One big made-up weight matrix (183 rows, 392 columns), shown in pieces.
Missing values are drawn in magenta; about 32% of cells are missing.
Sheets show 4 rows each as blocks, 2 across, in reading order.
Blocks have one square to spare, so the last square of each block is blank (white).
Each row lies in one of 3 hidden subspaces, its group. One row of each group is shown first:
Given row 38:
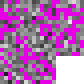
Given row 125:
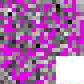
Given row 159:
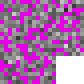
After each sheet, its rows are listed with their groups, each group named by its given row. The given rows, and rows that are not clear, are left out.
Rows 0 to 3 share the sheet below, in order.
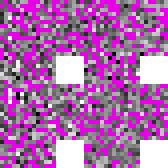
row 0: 159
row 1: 125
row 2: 159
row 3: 159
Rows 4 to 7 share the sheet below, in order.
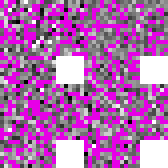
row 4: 159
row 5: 38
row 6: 125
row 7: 125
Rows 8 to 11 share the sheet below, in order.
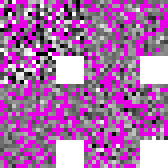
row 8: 125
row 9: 38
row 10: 125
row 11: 159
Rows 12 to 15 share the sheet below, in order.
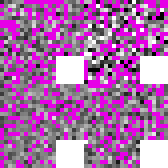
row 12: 159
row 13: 38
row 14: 125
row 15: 38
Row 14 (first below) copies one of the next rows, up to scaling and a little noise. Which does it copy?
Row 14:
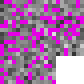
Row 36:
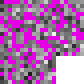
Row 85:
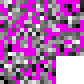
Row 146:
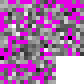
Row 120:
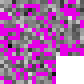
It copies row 36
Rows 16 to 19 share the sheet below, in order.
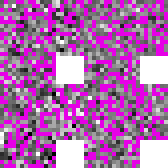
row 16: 159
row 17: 38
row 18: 38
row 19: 125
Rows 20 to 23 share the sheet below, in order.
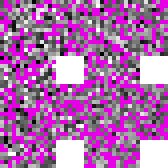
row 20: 38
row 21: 125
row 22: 38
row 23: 159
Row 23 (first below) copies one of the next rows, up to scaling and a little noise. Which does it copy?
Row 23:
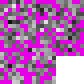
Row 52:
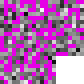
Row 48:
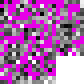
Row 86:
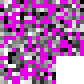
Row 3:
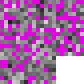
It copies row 3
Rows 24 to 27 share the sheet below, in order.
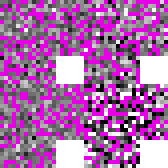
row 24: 38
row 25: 159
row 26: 159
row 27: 38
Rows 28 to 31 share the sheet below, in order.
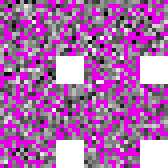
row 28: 38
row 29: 159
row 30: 38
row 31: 125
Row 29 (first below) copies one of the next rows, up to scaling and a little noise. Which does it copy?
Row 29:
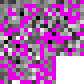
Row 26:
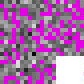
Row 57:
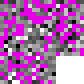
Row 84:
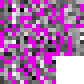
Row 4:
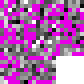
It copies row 57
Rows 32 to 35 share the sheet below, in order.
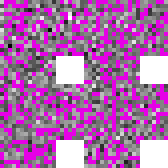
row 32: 125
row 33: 159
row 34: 125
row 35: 159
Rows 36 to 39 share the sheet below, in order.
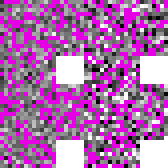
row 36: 125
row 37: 38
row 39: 159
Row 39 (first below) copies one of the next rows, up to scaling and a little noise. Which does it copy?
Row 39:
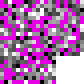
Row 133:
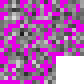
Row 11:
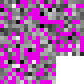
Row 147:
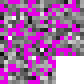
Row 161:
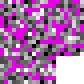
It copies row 161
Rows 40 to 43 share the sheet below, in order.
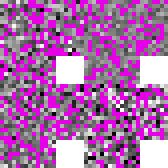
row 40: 38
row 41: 125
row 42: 159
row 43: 38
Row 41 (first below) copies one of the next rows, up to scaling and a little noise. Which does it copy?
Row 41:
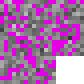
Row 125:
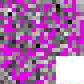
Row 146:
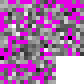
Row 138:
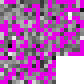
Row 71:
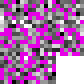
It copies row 146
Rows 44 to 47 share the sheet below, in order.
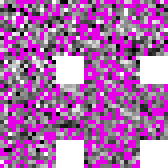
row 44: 159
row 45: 159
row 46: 125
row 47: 125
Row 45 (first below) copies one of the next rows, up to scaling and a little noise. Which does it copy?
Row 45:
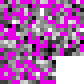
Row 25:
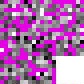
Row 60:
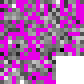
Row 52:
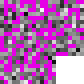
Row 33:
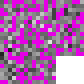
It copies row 25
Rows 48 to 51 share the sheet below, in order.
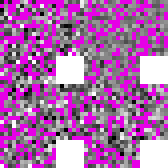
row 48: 159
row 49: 159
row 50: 125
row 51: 125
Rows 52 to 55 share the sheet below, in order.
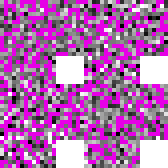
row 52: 159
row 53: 38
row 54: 159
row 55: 125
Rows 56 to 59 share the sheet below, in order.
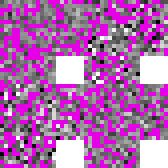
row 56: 125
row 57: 159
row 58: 125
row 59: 159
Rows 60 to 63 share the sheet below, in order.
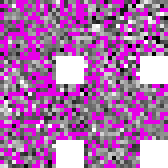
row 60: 159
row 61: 125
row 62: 159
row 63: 125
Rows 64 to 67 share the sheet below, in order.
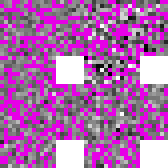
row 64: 125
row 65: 38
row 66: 38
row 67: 159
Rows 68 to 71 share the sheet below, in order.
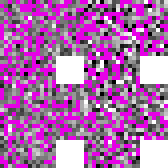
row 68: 38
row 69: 159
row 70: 125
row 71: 125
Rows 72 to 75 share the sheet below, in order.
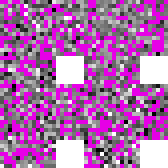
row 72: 38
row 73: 125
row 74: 125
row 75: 38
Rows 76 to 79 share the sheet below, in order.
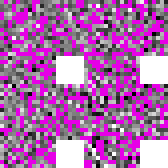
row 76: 125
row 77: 159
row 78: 125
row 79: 159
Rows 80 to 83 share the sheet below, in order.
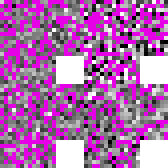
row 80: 159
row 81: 38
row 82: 125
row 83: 125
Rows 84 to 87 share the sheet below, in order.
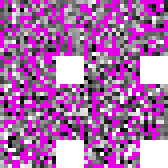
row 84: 159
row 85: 125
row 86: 159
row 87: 38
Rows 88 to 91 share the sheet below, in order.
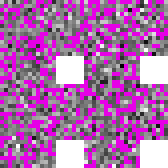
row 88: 125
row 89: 159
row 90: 159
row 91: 125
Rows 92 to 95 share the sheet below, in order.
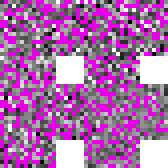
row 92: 159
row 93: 159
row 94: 125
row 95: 125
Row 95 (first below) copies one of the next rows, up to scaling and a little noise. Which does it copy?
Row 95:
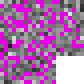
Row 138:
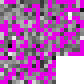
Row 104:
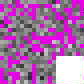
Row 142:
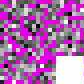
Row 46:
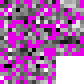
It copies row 138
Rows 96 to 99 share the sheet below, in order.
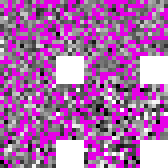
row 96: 38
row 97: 125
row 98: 125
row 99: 38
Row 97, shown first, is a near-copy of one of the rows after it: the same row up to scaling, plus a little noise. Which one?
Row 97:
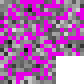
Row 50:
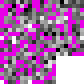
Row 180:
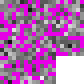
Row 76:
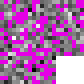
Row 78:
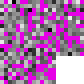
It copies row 180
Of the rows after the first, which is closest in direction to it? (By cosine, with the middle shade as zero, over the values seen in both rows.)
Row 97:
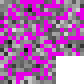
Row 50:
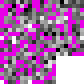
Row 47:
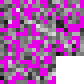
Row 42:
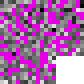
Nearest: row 50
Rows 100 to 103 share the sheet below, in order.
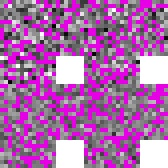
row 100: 38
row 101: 125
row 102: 38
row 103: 38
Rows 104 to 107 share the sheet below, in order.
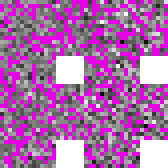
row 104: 125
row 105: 159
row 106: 125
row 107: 125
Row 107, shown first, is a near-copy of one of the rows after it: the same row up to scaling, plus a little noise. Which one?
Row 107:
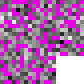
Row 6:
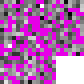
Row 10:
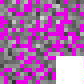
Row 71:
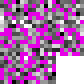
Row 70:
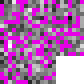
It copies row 71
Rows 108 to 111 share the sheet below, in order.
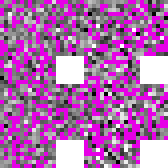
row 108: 125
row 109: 125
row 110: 159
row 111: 159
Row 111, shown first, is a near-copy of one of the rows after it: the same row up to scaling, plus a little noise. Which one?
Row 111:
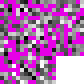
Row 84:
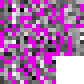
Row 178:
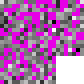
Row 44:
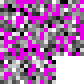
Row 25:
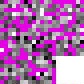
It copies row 84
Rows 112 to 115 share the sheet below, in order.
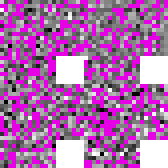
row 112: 125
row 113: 38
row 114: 159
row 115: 38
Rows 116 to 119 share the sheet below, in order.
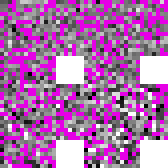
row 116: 125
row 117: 125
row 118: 125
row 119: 125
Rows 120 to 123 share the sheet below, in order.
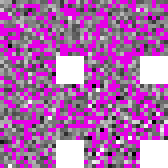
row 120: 125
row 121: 38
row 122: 38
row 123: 159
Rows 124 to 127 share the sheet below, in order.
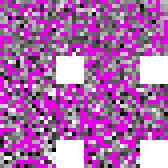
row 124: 159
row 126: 38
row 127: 38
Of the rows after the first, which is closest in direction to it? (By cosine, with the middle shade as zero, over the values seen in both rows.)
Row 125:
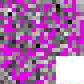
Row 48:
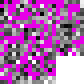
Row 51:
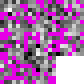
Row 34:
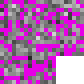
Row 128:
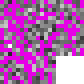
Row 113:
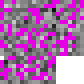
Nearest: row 51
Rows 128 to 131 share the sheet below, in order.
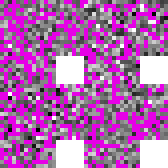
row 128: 125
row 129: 125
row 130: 125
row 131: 38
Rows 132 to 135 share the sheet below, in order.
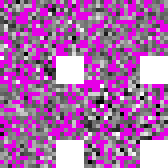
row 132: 38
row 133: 159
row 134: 38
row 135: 159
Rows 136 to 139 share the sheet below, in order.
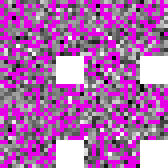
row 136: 159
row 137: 159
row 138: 125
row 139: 159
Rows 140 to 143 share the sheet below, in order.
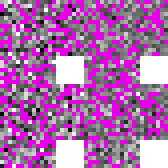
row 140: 125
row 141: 38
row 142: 125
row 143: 38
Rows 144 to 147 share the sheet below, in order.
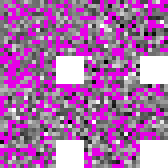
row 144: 159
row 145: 38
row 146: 125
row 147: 159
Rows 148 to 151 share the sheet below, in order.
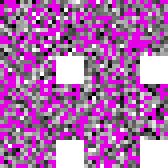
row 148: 38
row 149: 125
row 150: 159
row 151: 125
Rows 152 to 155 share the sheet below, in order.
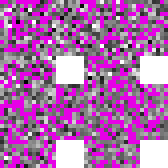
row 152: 159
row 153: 38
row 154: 38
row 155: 125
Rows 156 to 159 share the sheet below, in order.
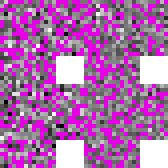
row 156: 125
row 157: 159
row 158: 159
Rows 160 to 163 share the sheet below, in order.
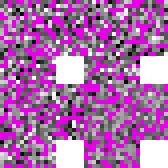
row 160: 159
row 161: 159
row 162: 38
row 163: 159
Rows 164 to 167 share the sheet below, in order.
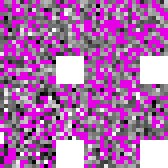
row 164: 159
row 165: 159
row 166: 38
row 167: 38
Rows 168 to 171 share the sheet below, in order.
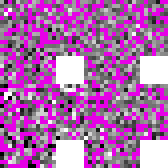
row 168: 125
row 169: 38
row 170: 125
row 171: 159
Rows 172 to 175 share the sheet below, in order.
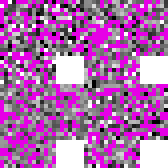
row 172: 125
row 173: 38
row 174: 125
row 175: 159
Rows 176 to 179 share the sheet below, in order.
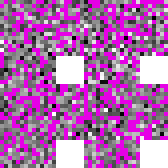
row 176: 38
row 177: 125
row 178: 159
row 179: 159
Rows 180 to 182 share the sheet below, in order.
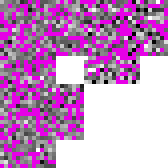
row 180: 125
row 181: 38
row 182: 159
